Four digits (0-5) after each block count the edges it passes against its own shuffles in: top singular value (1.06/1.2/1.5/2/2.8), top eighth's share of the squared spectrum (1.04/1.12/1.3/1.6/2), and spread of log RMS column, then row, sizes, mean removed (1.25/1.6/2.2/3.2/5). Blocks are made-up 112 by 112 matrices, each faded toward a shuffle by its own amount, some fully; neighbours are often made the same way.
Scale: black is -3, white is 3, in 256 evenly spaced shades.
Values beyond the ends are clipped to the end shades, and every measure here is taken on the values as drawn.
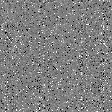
3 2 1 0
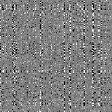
5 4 4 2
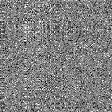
4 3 1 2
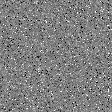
1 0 0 0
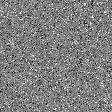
0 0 0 0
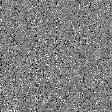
1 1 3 0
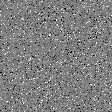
0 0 0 0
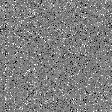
3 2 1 0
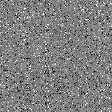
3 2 1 0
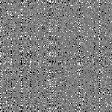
4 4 3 2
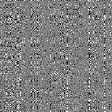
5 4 4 3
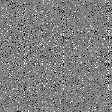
4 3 2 0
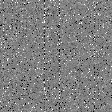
3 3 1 0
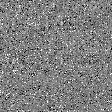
3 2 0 1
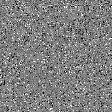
4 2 1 1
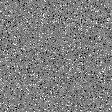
3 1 0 1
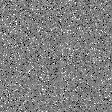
2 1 0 0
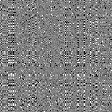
5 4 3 3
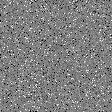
0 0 0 0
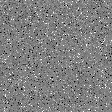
0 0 0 0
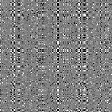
5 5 4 4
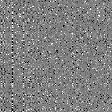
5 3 2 1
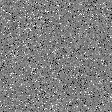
0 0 0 0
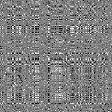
5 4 3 3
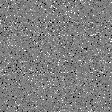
3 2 0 1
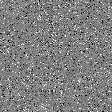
3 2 0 1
